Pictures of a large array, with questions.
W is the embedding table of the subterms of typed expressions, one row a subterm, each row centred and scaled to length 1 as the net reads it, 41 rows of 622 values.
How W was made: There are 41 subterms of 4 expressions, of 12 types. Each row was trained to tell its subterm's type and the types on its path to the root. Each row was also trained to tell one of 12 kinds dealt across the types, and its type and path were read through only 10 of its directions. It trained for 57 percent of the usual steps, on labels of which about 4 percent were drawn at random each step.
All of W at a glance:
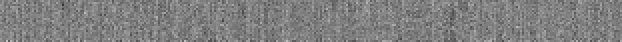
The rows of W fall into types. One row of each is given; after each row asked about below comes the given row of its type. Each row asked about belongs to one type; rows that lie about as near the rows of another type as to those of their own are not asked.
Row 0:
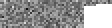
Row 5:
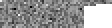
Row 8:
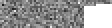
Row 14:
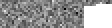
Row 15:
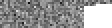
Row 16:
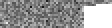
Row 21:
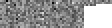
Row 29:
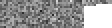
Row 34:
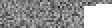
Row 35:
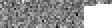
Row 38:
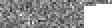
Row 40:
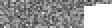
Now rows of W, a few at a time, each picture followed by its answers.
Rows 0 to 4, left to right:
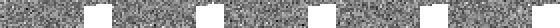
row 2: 38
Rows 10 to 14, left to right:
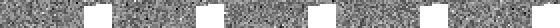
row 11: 8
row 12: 16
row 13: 8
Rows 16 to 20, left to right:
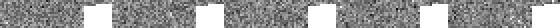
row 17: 0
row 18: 38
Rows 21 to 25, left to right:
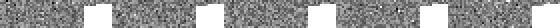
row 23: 40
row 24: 8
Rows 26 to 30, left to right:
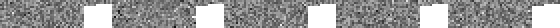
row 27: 16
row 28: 0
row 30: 38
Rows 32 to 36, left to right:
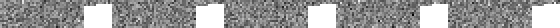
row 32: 0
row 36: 35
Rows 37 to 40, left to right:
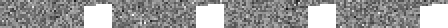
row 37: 5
